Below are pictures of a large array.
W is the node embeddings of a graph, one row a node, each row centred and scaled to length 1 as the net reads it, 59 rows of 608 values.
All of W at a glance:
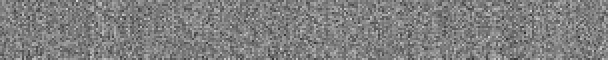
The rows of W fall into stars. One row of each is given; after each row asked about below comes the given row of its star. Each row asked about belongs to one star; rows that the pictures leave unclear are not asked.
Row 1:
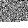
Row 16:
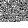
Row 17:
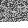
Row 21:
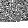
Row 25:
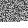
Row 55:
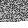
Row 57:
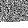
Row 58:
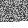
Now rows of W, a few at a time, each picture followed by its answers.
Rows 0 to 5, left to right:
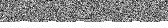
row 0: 17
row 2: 21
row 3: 55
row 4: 21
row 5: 16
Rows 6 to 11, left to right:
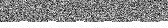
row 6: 58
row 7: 25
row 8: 57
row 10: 16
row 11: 25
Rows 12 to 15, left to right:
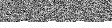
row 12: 21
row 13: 17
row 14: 25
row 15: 21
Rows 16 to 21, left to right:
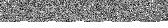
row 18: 55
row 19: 55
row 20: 17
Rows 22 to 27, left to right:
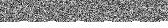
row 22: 17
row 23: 58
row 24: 57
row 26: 17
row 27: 17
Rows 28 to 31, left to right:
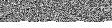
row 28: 55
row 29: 1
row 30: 57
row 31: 17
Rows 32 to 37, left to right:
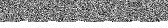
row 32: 55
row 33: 57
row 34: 1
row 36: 16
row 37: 57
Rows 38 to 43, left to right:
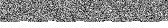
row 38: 21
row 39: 25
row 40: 21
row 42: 58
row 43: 58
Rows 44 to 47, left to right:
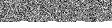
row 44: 58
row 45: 55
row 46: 25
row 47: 16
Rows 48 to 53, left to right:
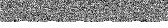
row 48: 16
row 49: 1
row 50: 1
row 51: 55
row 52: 17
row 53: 1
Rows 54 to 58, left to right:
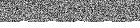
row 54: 57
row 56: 25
